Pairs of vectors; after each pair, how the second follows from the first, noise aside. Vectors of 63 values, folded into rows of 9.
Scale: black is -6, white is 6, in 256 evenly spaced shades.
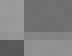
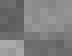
negated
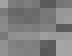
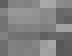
negated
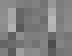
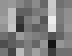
scaled up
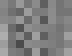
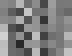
scaled up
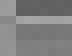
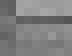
negated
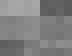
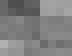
negated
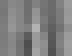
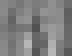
negated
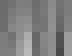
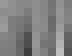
negated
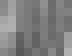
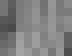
negated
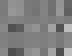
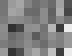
scaled up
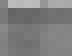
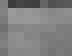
negated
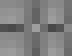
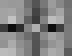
scaled up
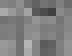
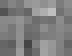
negated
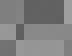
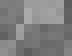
negated
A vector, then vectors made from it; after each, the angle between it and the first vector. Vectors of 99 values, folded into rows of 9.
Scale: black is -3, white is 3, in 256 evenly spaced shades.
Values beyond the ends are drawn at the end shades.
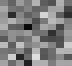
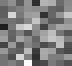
nearly opposite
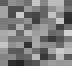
partly aligned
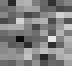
orthogonal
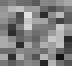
partly opposed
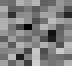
nearly parallel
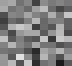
partly opposed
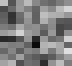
orthogonal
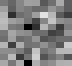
nearly parallel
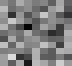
nearly parallel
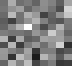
nearly opposite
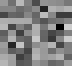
partly aligned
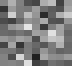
nearly opposite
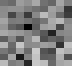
nearly parallel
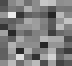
partly opposed
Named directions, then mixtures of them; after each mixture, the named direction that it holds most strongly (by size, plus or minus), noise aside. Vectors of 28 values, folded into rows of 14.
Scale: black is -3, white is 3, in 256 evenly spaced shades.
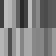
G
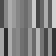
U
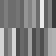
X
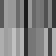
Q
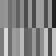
U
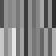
Q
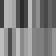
G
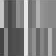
Q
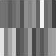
X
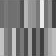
X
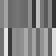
U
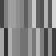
U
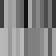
Q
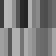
G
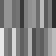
X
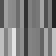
Q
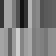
G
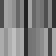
Q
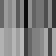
Q
